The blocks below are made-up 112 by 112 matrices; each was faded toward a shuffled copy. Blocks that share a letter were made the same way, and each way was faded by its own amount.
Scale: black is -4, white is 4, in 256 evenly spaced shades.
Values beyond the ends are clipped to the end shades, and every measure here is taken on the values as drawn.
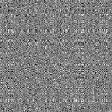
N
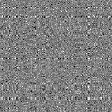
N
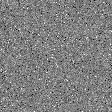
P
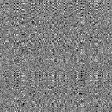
N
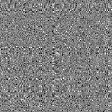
N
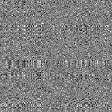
N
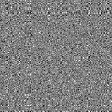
N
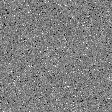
P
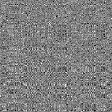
N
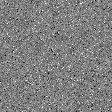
P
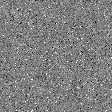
P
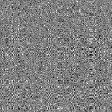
N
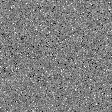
P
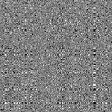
N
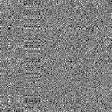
N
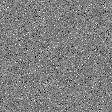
P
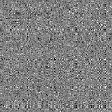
N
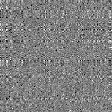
N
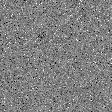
P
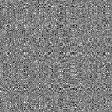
N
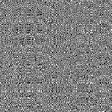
N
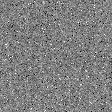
P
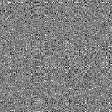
N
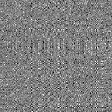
N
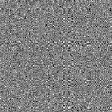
N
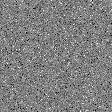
P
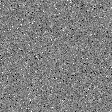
P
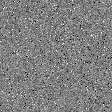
P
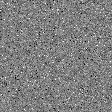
P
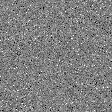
P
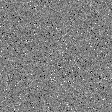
P
